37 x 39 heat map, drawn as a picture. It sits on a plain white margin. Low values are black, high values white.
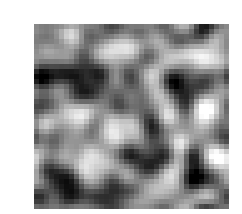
Grain: blotchy. Average level on the scale: 50%. Mirror symmetry: none.
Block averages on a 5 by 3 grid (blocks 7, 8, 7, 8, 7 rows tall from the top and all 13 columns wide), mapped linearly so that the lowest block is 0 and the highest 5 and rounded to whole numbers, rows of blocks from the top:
444
032
545
434
133
